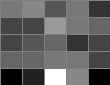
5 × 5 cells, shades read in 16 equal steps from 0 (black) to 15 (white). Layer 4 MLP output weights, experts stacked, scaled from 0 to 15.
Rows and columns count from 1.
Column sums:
21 25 42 32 17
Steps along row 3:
up up down up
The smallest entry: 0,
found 2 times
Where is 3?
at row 1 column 5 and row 3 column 4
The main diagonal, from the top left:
7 4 6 7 0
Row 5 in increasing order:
0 0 2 8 15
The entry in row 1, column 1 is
7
